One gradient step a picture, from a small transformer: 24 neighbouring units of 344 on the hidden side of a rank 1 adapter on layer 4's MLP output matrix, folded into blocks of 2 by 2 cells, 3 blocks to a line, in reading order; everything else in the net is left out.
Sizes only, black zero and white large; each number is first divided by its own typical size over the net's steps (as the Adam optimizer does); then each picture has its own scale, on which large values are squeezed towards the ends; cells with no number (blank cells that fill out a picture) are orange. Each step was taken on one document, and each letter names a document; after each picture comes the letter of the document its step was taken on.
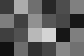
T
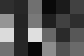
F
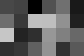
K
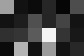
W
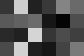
T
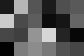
T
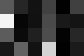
W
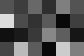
F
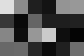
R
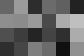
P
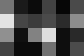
W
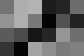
F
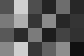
F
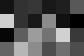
T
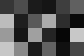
F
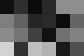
P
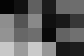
P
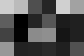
R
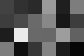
K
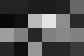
K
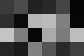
K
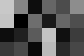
W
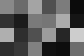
K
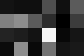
W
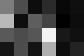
W
